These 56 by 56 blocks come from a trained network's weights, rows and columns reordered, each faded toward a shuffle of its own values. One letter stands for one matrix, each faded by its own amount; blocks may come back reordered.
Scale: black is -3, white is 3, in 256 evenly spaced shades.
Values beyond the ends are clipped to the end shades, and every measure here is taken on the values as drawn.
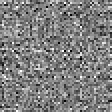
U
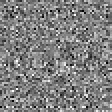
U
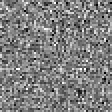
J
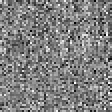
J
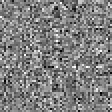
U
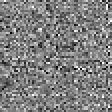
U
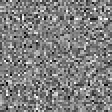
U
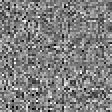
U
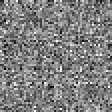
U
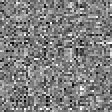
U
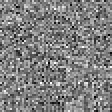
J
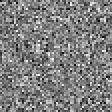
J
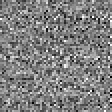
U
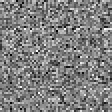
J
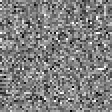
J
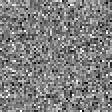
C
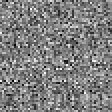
J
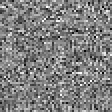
J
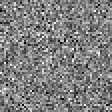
C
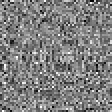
U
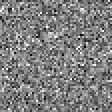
C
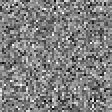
J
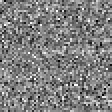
C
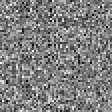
J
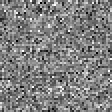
C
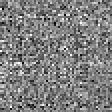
U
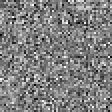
J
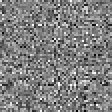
U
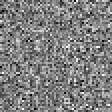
J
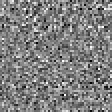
U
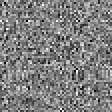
U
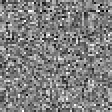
J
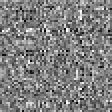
U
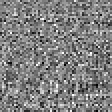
U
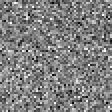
C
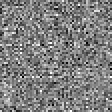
U
